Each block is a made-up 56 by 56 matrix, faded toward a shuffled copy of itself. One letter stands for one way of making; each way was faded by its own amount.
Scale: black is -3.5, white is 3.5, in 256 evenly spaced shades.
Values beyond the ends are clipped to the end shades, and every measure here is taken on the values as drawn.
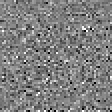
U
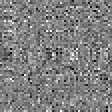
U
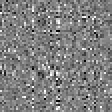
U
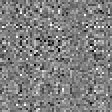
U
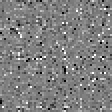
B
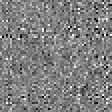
U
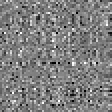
U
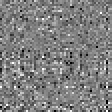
U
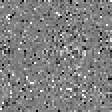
B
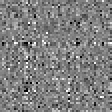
U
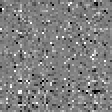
B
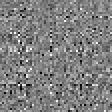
U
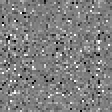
B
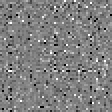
B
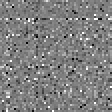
B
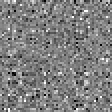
U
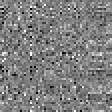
U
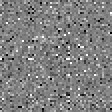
B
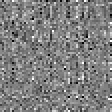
U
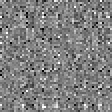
U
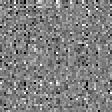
U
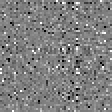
B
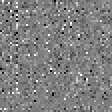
B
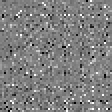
B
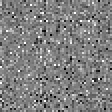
B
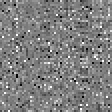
B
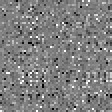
B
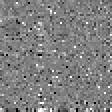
B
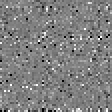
B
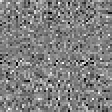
U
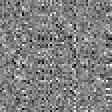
U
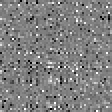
B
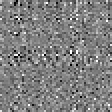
U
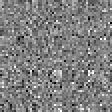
U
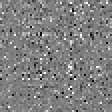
B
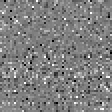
B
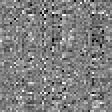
U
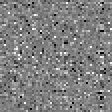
B
